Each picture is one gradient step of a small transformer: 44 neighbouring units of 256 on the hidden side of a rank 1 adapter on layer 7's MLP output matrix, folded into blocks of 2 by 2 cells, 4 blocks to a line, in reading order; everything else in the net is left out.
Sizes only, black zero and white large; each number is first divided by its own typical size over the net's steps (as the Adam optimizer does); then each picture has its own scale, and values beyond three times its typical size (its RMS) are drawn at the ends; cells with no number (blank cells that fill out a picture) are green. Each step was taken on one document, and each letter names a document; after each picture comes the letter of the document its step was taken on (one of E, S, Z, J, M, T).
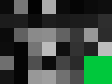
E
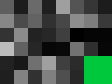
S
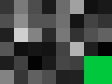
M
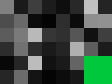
M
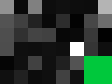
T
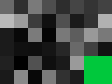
T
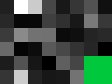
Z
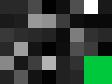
M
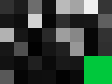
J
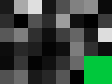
Z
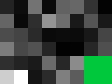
S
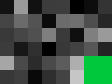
Z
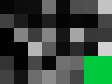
E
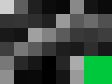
Z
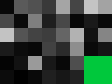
J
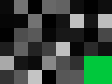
E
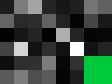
M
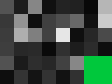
M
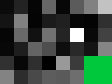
E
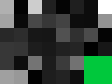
T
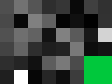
Z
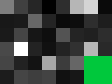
S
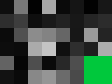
E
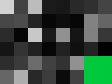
M
